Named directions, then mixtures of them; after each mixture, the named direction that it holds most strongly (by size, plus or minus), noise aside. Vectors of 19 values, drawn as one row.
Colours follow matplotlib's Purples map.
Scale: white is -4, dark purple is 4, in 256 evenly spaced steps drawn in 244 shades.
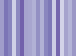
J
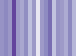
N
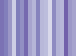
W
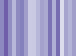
J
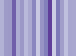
W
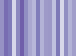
J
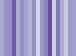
N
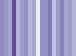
N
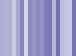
W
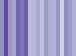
W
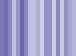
J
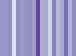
N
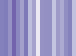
N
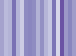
J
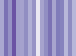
N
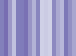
W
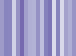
J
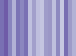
W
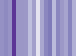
N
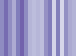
J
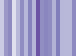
N
